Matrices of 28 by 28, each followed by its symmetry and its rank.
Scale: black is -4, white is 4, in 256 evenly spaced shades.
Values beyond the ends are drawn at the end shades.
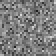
neither, full rank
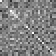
symmetric, rank five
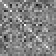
symmetric, rank five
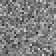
neither, full rank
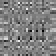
neither, rank three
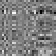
neither, rank three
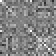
symmetric, rank five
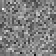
neither, full rank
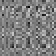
neither, rank three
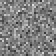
neither, full rank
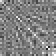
symmetric, rank five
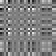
symmetric, rank one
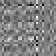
neither, rank three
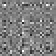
neither, rank three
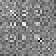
symmetric, rank five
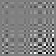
symmetric, rank one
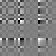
symmetric, rank one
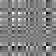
symmetric, rank one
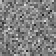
neither, full rank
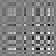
symmetric, rank one
